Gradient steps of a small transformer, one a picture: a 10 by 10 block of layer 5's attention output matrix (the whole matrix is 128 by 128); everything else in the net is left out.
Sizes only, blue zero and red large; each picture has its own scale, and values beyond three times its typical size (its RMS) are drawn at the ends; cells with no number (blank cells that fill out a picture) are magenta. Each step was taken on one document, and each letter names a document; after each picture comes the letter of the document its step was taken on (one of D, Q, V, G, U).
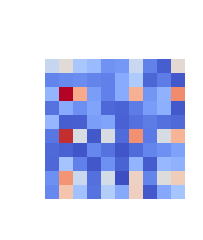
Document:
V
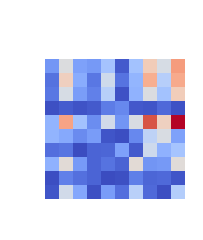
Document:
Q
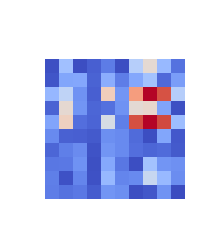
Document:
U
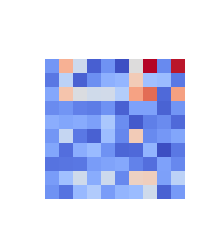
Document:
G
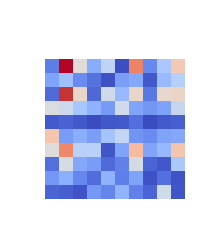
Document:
V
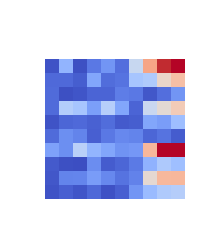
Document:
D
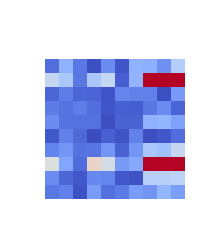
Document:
Q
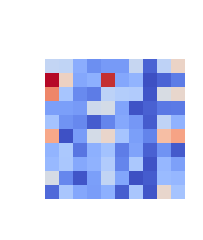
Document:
V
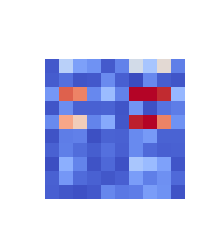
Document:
U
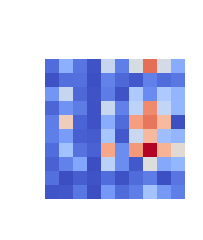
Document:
U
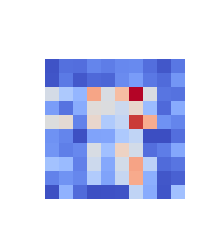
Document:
G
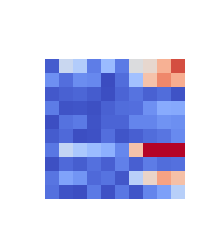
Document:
D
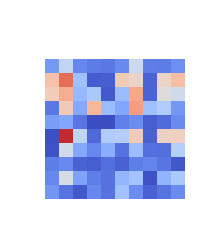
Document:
V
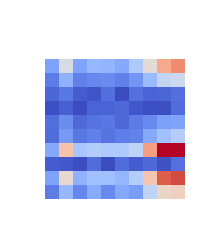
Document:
D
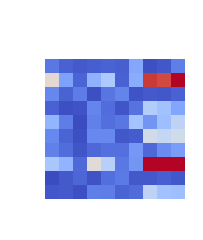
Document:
Q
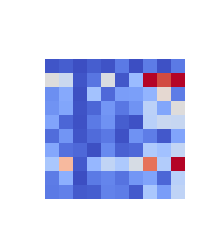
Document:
Q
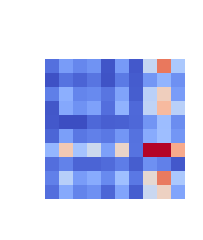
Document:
D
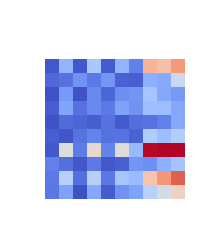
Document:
D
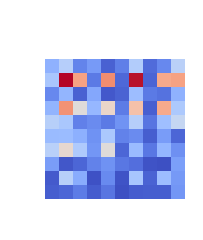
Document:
V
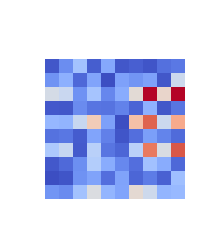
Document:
G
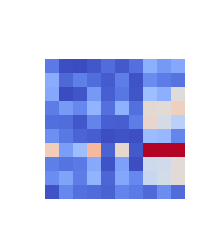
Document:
D
